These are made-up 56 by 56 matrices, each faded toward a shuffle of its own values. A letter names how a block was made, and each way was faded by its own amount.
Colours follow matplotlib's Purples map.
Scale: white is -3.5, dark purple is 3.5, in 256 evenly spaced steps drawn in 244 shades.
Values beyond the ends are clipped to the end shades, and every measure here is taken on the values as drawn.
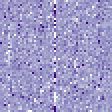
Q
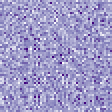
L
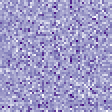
Q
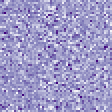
L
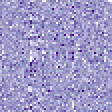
L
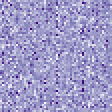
Q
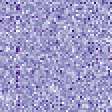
L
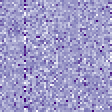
Q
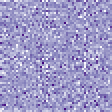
L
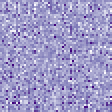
L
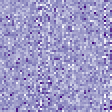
Q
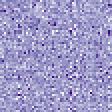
L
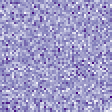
L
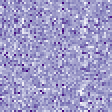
L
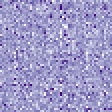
L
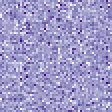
L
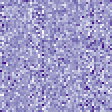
Q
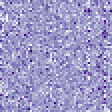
Q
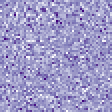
L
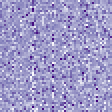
Q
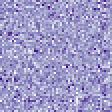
L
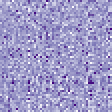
L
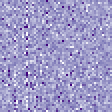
L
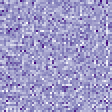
L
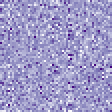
L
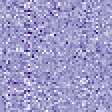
L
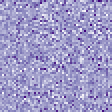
L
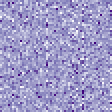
Q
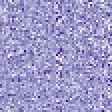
Q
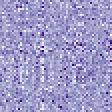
L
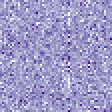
Q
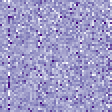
Q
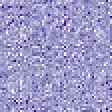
L
